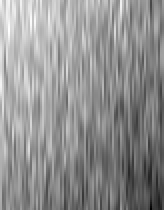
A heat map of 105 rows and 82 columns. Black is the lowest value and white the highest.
Grain: streaks running down. Ninth with the lowest average: bottom right. Mirror symmetry: none. Histogram: bell-shaped. Slope: up to the top left. Ninth with the highest average: top left.
